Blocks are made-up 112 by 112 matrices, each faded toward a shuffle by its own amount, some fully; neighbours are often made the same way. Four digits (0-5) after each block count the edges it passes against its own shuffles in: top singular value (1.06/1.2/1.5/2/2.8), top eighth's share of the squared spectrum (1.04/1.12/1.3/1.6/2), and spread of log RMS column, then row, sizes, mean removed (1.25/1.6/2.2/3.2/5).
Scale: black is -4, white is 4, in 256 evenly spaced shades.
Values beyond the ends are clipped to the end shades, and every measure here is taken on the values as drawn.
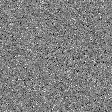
0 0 0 0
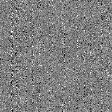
1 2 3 0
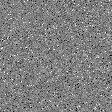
0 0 0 0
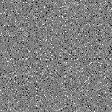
4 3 2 2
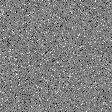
0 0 0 0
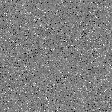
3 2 0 0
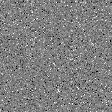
3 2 1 1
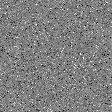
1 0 0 0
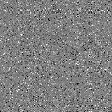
4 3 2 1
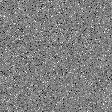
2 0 0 0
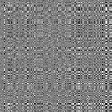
5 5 4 4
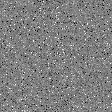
0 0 0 0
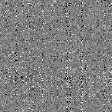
2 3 3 3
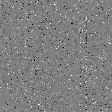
3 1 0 0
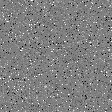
2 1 0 0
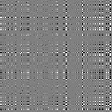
5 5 4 4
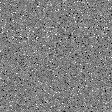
1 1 0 1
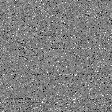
1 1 0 2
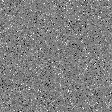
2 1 0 0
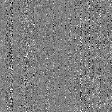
2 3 4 0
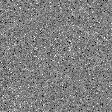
0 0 1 0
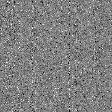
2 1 2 0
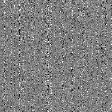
2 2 4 0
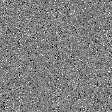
1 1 2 0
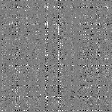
3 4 4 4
